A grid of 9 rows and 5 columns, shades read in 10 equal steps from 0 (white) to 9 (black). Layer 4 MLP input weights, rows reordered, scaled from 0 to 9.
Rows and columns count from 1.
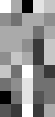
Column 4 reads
1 3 5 7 7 5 5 6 7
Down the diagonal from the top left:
0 5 3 7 2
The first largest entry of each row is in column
3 2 4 4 4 5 1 1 2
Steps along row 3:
same same up down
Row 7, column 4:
5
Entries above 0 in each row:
4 5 5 5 5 4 5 5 4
